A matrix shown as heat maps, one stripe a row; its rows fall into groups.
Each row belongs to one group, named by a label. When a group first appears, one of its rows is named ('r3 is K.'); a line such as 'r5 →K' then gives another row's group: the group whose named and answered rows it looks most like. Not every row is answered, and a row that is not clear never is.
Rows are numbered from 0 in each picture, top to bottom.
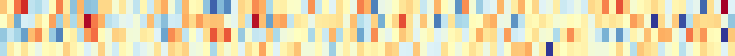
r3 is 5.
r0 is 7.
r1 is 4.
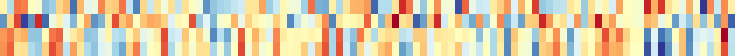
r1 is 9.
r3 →7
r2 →7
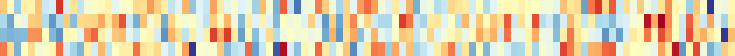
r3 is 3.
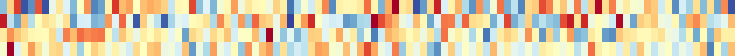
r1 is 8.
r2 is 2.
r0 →9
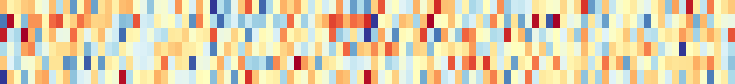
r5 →9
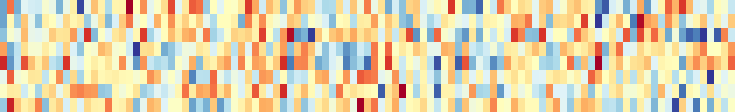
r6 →4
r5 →3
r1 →5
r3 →8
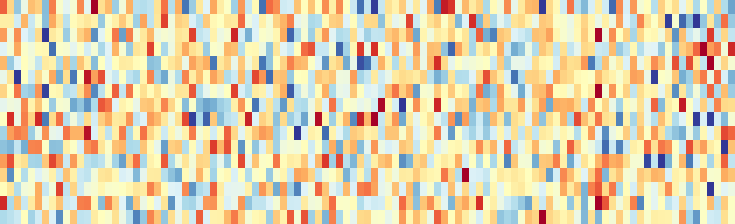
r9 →2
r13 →3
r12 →8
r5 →4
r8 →3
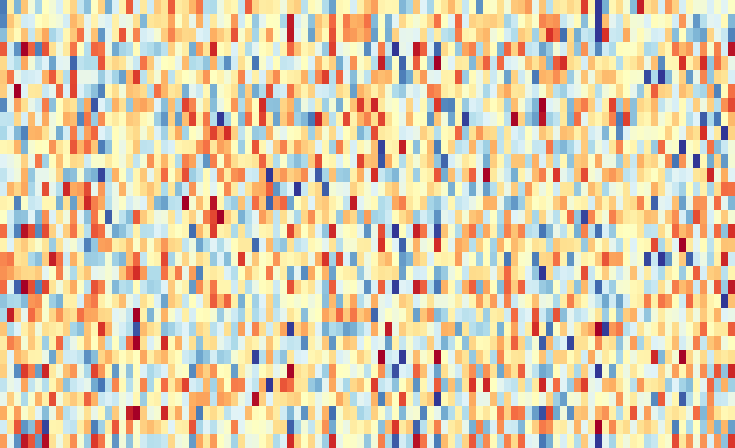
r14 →4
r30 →9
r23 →8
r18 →7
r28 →4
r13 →2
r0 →5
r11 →3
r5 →7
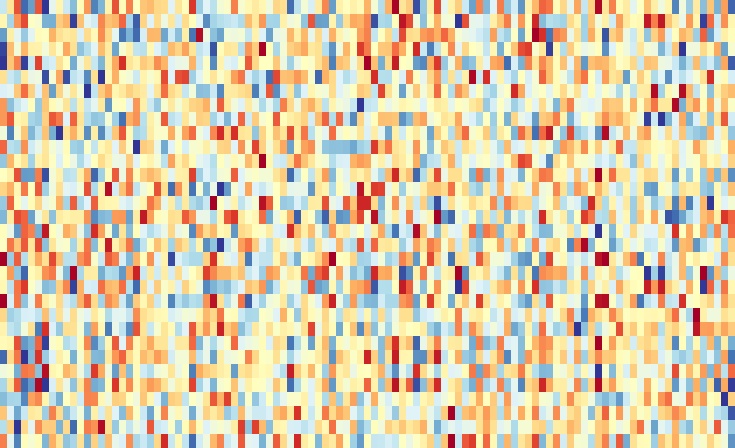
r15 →2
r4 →9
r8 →7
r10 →8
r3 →5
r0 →9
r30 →4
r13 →3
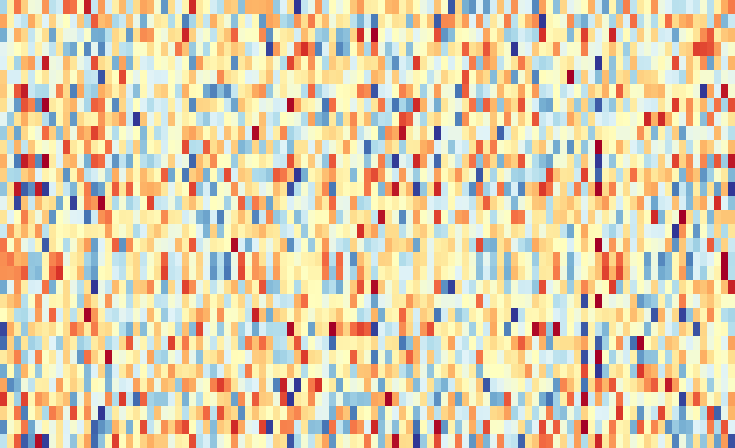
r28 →8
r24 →5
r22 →4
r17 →9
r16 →3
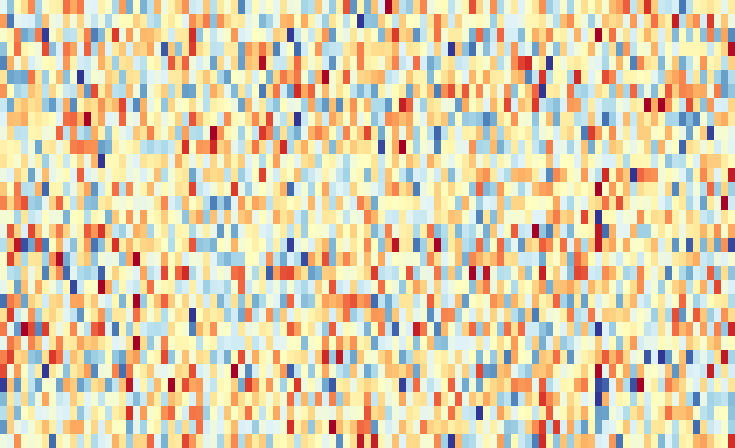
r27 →5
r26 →9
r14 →7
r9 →3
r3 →2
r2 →9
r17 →9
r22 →3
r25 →7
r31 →2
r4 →5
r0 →5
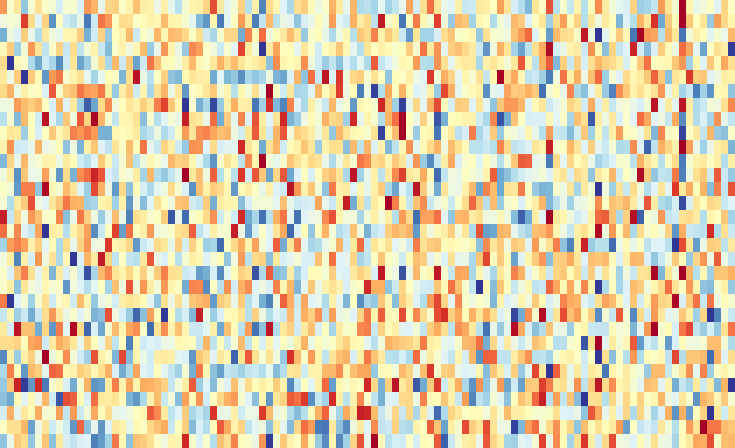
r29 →3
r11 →5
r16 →9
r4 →8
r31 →2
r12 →4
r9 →4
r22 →8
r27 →9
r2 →5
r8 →4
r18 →4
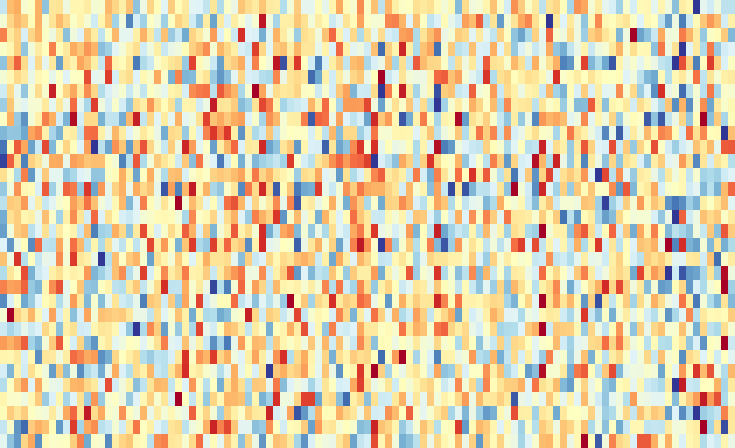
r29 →2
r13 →2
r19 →2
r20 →7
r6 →4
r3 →4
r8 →7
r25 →4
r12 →8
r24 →7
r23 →8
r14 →2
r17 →3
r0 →3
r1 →5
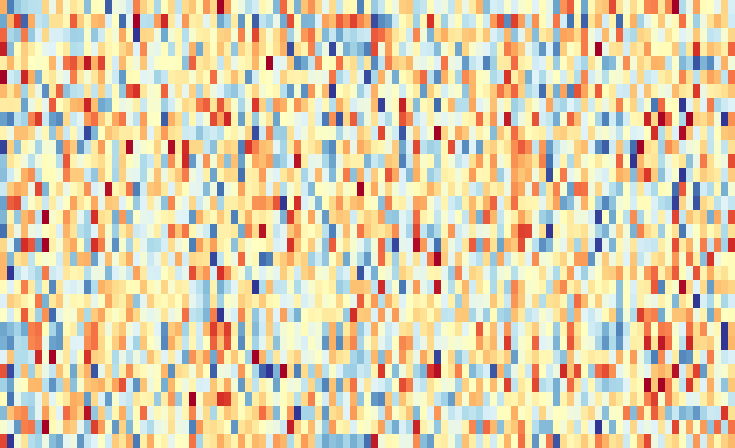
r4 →2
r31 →8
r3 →8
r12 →5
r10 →5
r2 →8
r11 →5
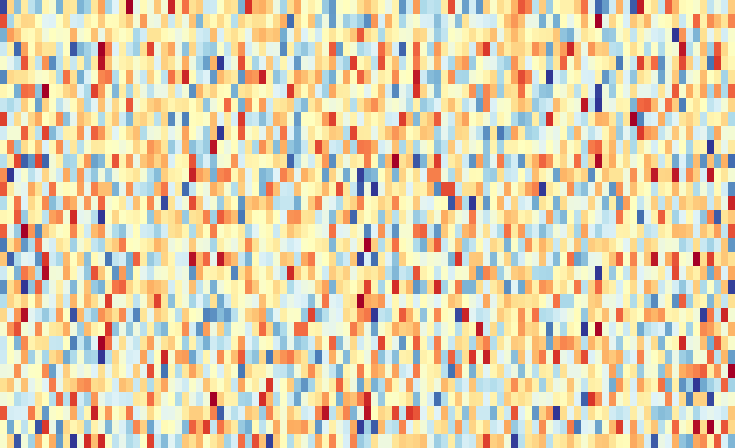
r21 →3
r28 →3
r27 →2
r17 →9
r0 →5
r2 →3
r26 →2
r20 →9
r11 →9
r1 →8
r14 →2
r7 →5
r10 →3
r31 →4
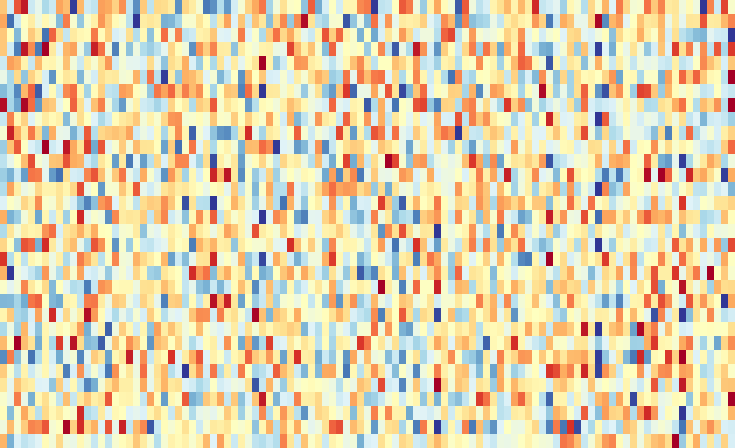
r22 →4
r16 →4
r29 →5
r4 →5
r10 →2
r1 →8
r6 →5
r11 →5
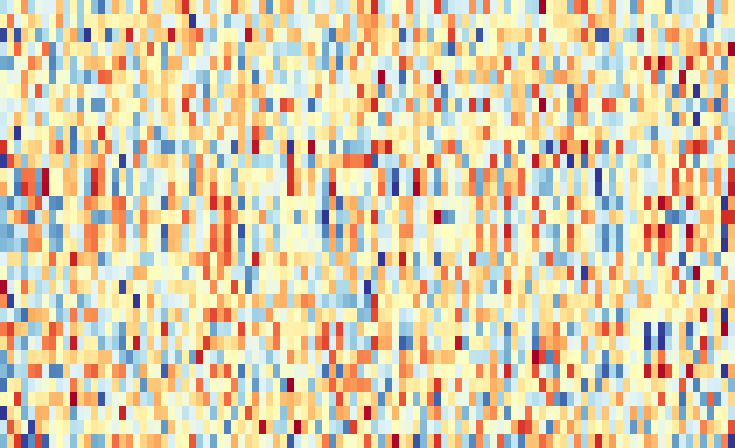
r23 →7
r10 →8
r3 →2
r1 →3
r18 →4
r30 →5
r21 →8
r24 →7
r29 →9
